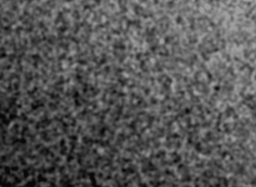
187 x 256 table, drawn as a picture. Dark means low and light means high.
Mirror symmetry: none. Ninth with the highest average: top right. Stripes: none. Slope: up to the top right. Grain: blotchy. Odd rows or columns: none. Ninth with the lowest average: bottom left. Histogram: bell-shaped.
